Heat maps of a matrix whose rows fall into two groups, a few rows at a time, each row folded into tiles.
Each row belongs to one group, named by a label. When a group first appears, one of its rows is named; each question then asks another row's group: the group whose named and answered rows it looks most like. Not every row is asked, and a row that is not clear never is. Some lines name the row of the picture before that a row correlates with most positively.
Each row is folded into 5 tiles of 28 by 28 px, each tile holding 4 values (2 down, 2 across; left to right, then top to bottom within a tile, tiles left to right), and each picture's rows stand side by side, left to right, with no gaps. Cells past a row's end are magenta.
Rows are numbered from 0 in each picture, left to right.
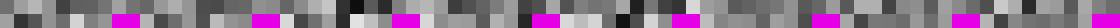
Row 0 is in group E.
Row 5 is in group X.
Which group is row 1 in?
E
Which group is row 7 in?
E
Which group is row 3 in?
X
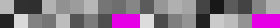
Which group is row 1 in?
E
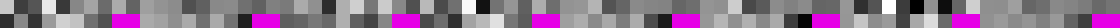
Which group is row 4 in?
X
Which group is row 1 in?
X
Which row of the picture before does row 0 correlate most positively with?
0
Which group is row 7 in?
X
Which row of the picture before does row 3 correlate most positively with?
0
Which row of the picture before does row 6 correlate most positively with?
1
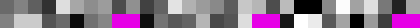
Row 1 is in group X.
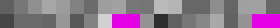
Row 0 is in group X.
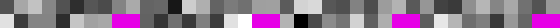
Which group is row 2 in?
E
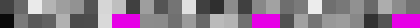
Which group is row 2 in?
X
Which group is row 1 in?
E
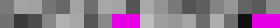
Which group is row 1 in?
X
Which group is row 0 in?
E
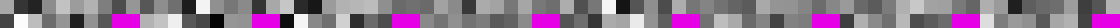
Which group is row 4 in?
E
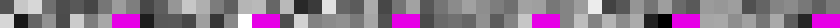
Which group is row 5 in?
X
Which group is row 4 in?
X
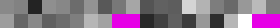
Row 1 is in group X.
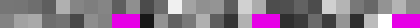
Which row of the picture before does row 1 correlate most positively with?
1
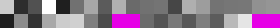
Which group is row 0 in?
E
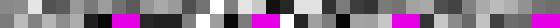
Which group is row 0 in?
X
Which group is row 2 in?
E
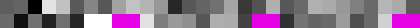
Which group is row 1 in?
X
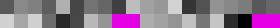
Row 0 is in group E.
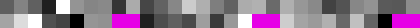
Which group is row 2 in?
X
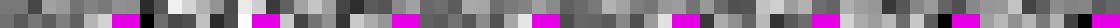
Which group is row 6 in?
X
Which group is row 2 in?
E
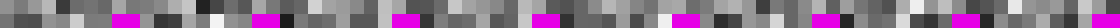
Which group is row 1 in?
E
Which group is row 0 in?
E
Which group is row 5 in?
E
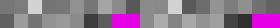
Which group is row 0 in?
X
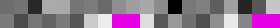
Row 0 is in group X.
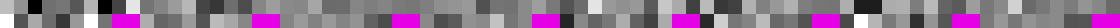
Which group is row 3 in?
E
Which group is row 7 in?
X
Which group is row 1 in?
E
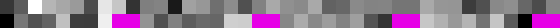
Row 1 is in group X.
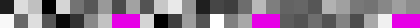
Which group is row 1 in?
E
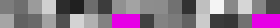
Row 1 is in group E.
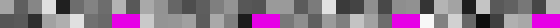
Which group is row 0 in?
E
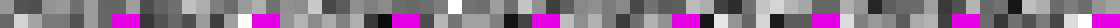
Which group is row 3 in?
X
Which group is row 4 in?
E
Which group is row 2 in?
X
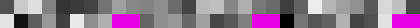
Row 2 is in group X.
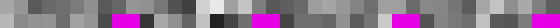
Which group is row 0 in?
X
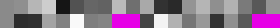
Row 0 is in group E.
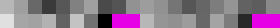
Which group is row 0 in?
X
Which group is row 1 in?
X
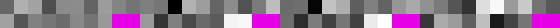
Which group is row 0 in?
E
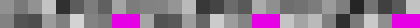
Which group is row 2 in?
E
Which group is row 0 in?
E
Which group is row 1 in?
E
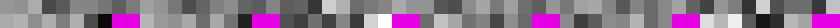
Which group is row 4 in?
E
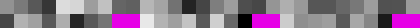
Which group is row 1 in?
X
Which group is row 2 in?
X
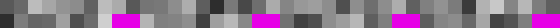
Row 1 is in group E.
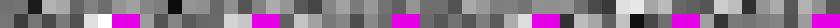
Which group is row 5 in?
E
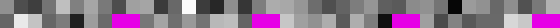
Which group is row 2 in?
X
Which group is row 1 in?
E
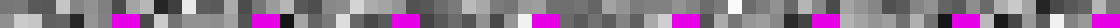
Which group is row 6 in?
X
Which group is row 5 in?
X
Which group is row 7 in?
E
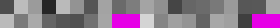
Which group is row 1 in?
X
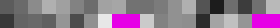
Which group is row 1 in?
E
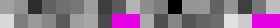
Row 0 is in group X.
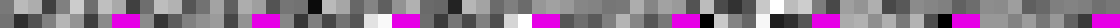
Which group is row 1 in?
E
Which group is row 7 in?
X
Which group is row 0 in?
E
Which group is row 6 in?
X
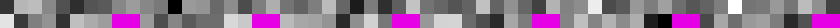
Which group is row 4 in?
X
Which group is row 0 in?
E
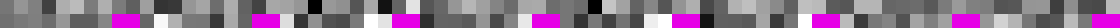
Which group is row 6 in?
E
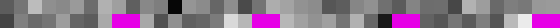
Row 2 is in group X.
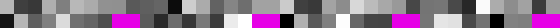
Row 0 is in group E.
